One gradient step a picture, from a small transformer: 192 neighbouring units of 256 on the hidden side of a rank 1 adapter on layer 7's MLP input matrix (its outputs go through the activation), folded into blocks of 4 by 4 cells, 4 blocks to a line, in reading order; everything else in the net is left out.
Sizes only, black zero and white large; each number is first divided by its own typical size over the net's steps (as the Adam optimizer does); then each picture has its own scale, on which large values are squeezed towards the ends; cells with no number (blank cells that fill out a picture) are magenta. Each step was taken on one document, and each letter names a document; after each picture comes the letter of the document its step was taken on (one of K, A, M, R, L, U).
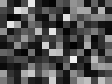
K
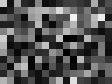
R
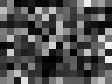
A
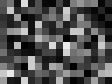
A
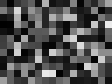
K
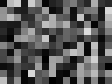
R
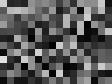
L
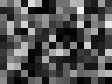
L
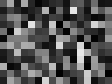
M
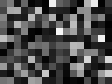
A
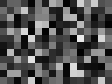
A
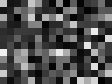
L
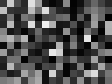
K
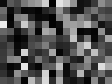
L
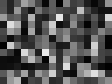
R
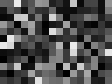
M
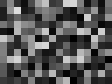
R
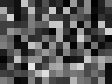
A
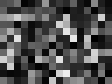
L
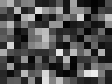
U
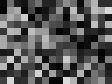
M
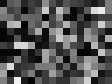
M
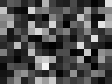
M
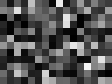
K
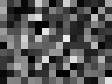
M
